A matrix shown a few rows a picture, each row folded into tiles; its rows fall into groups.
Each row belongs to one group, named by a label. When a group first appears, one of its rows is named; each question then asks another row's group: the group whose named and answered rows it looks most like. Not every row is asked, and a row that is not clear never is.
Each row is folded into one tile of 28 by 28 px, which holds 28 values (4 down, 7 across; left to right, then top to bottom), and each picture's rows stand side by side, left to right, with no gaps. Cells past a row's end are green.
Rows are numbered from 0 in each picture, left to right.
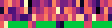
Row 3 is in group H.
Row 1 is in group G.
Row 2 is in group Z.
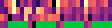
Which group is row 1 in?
Z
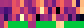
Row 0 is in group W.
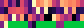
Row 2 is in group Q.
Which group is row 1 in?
Q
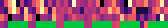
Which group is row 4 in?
H
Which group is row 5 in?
W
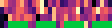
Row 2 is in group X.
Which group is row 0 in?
W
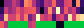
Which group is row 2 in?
Z
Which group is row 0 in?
G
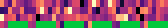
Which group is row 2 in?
Z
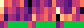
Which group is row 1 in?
G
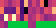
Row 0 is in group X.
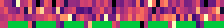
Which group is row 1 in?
Z
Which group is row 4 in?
G
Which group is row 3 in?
W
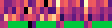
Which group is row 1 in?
Z
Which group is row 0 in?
X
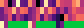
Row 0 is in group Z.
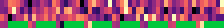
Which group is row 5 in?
X
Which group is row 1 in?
G
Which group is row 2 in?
Z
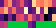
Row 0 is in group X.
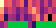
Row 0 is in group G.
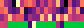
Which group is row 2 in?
X
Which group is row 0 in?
H
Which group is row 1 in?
W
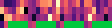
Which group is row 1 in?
W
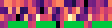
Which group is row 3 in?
G
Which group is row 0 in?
Q
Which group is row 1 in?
H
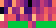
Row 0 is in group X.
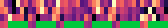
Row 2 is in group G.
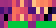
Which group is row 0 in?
W
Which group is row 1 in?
Q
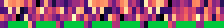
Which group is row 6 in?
G
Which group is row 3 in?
Q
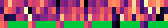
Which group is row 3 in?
G
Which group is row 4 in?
W
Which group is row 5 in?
Q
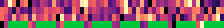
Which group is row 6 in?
W
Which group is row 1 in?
G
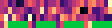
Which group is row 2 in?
X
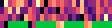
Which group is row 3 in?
W
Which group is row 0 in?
Q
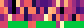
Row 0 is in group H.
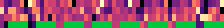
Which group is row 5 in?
G
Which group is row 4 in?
H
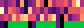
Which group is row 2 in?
W
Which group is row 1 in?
Z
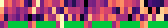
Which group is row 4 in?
Q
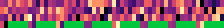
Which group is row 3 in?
Q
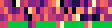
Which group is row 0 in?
H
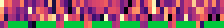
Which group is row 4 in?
H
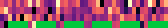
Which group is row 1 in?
Q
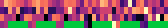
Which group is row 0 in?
Q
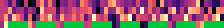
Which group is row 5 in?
Z
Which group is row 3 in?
H
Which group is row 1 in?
W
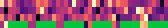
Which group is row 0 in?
Q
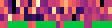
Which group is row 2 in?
Q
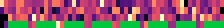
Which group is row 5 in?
W
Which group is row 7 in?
X
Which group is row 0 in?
W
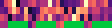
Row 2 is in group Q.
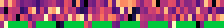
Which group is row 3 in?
G
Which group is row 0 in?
Q
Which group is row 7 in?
Z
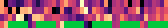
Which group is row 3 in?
Z
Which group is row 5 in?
G
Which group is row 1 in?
X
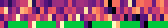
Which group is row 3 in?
Z
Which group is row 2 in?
W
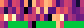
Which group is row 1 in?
Q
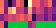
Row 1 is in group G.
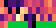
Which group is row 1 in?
W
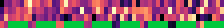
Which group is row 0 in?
G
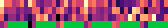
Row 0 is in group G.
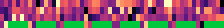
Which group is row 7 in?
Z
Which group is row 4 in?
Q
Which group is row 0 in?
W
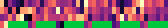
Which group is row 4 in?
X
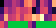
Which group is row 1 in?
X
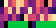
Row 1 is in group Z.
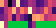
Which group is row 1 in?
X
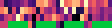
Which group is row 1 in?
W
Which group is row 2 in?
Q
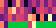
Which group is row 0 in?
Z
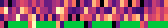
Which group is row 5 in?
G
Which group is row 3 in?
Z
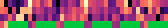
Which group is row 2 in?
G
